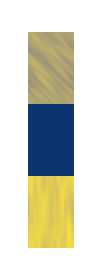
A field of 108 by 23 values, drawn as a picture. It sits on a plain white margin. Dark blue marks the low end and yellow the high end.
The table splits into 3 rows of 1 panel. Panel 1,1: high, slanting down to the right, faint in contrast. Panel 2,1: very low, flat. Panel 3,1: very high, streaked downward, faint in contrast.
